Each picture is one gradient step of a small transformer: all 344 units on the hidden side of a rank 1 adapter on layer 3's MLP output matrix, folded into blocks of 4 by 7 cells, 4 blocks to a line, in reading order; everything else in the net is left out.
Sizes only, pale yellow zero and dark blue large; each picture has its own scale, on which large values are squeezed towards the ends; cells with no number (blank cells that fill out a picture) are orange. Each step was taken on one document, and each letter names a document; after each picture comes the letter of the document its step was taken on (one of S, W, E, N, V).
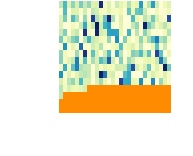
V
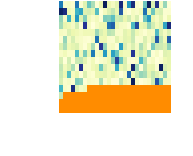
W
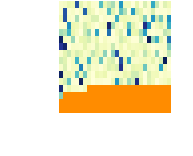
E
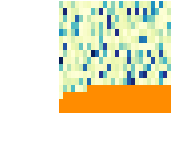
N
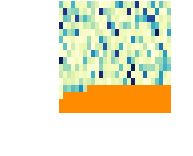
N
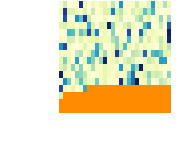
E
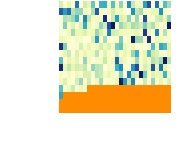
W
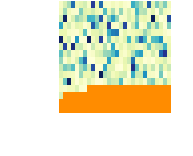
V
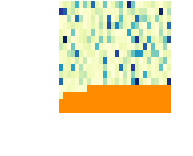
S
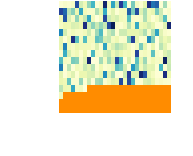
W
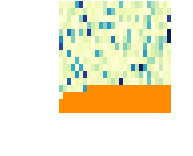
E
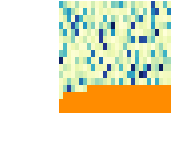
N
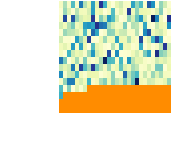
V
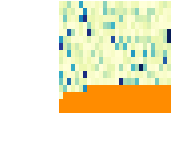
E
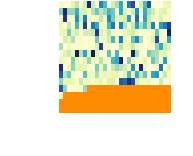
W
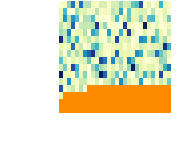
V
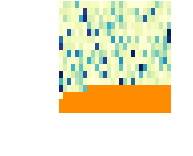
E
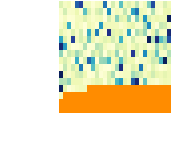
E
